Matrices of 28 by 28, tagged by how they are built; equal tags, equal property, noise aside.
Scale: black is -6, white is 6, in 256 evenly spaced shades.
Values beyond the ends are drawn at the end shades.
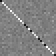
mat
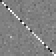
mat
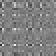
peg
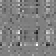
peg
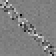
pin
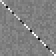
mat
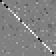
mat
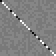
mat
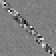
pin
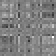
peg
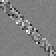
pin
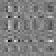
peg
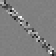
pin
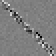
pin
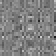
peg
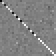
mat
